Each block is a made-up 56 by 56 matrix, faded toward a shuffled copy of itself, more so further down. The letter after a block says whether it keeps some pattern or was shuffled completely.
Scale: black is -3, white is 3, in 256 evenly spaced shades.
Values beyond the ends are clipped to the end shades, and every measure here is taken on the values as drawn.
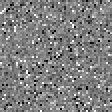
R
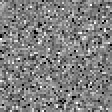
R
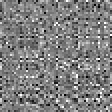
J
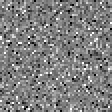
R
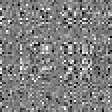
J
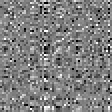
J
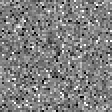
R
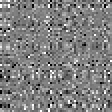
J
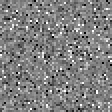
R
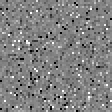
R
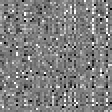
J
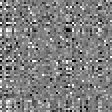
J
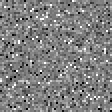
R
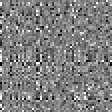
J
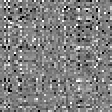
J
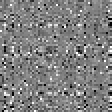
J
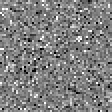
R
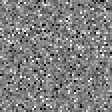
R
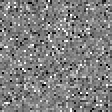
R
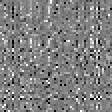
J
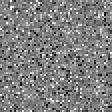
R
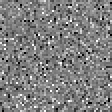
R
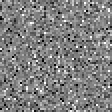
R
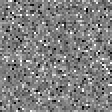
R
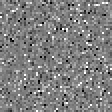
R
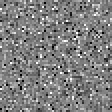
R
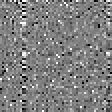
J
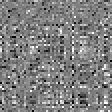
J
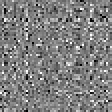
J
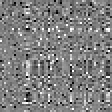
J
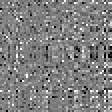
J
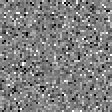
R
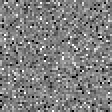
R
